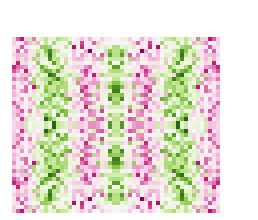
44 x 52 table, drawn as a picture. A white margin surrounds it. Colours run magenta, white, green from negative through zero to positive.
Mirror symmetry: left to right and top to bottom. Odd rows or columns: none. Slope: none. Stripes: upright, repeating 3 times. Average level on the scale: 50%.
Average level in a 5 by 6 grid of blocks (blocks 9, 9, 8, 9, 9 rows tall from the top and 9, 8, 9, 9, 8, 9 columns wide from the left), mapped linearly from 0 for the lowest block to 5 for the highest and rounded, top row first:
141141 / 151151 / 150051 / 151151 / 141141
